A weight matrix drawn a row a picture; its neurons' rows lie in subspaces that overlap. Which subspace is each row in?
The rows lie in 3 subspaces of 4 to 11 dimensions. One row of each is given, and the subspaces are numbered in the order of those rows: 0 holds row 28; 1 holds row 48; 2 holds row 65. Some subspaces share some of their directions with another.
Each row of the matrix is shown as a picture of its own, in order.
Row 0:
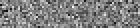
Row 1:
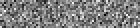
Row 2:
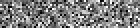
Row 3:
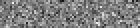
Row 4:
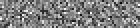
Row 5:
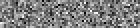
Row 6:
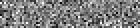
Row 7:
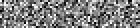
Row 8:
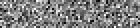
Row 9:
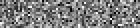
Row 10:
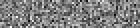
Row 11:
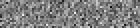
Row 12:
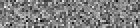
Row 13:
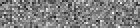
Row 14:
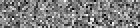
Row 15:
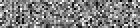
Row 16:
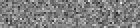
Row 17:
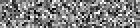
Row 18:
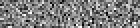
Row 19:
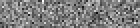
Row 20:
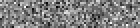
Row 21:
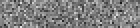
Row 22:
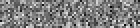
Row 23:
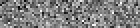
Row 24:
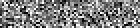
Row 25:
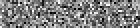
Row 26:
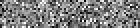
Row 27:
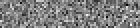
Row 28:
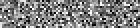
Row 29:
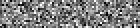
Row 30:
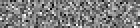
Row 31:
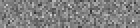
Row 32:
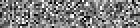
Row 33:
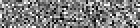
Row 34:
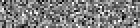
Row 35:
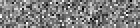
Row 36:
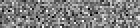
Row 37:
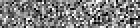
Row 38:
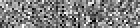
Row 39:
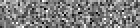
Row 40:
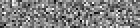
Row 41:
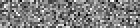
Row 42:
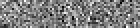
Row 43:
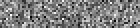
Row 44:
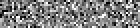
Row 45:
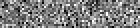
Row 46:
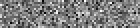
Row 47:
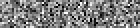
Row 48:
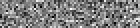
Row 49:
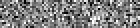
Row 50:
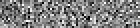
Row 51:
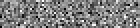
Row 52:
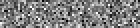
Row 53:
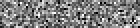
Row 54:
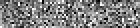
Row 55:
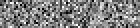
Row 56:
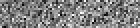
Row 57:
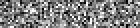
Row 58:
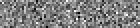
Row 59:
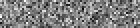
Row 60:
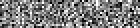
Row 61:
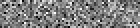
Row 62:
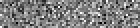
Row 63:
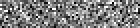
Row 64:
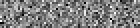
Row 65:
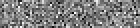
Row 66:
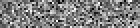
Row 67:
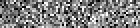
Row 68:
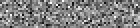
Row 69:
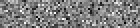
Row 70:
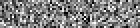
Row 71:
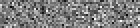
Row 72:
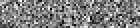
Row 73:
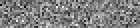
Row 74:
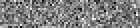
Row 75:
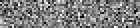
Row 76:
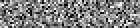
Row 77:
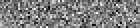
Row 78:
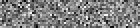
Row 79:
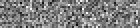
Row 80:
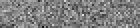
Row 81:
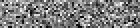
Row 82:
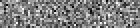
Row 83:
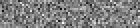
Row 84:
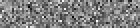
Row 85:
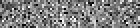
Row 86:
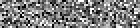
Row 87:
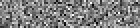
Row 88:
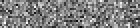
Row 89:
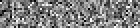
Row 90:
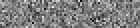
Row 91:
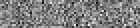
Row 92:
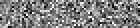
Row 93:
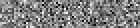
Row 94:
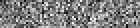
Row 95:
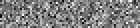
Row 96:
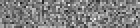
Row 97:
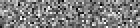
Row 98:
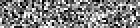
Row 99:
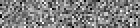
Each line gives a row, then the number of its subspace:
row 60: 0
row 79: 2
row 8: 1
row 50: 2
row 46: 1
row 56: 1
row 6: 1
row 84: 2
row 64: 0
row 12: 2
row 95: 0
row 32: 2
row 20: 2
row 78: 2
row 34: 1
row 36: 1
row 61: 2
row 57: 0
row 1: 1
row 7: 1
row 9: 0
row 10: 2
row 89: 1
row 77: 2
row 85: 2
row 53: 2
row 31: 2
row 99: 1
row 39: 1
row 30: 2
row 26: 1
